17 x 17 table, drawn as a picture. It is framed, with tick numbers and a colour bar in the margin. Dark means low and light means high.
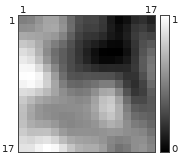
Neither half mirrors the other. The field climbs toward the bottom left. The field is mottled with small blotches. Overall the values sit about 50% of the way up the scale.
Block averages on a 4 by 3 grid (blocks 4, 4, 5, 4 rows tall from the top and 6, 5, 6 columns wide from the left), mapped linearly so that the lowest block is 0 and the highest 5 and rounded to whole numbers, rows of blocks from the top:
410
401
432
543
